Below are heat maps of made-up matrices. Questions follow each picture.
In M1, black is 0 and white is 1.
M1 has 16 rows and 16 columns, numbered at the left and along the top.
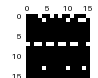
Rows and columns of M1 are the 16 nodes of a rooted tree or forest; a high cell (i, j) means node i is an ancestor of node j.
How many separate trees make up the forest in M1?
2
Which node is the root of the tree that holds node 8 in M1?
7
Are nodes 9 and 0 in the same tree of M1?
yes
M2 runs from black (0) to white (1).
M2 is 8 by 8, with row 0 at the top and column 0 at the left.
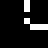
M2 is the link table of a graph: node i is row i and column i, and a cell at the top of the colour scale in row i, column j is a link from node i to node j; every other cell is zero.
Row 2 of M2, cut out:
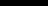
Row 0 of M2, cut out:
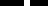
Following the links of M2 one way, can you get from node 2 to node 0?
no
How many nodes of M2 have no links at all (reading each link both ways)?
1
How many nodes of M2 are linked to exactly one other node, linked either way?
6
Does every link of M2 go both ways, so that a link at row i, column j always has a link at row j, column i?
no
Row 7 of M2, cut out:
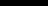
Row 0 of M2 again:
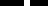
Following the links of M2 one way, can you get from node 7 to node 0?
no
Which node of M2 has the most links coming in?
node 4
